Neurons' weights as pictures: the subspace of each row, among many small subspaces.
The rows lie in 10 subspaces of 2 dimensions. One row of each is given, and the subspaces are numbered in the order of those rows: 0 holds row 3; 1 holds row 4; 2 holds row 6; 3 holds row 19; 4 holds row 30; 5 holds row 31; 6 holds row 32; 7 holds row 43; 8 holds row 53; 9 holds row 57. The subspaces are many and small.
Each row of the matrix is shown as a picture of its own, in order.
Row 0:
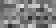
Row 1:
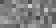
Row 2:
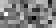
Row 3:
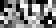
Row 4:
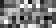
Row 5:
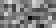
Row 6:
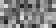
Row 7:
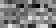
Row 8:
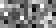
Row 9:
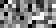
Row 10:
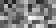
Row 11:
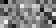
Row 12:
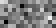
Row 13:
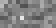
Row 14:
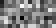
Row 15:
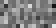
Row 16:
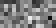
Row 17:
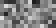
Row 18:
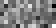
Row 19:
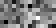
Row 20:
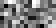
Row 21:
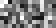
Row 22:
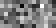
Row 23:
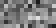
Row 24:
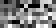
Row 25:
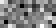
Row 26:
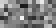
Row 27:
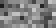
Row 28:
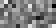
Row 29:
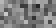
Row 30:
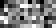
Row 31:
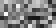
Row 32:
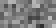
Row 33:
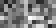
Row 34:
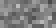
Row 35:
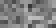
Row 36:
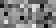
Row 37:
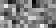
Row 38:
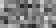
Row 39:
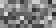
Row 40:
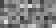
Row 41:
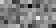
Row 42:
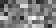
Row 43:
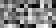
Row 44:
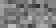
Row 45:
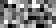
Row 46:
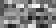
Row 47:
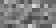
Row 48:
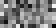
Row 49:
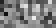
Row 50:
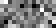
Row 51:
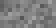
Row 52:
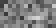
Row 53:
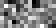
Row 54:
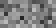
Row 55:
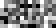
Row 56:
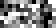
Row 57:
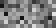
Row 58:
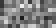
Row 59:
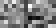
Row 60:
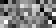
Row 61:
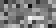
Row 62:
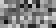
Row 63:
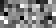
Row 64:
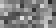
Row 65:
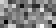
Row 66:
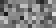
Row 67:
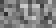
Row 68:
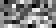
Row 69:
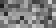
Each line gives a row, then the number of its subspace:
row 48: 2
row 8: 9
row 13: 1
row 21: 2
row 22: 7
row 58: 1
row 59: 3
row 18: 2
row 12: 6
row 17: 8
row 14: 1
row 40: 4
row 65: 6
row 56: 7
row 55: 4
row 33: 3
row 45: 6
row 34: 7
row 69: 9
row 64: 7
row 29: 0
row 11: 8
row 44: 5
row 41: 3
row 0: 5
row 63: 5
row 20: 8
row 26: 4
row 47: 0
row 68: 0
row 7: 5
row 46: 5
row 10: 3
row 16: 6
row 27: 7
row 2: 0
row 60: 8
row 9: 2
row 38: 4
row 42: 4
